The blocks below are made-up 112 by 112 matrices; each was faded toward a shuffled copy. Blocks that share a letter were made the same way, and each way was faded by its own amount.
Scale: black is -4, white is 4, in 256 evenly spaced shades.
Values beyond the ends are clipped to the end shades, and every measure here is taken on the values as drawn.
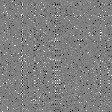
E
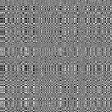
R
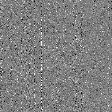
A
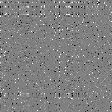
E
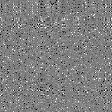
E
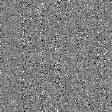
A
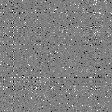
E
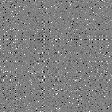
E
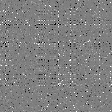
E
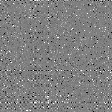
E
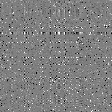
E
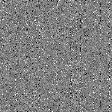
A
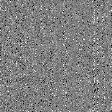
A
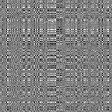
R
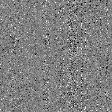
A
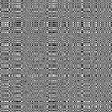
R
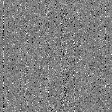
A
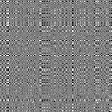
R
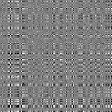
R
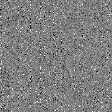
A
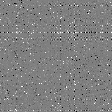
E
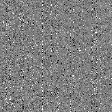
A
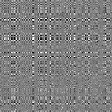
R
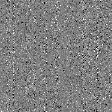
A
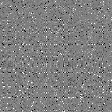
E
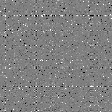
E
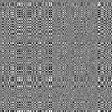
R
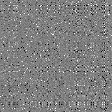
E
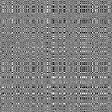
R
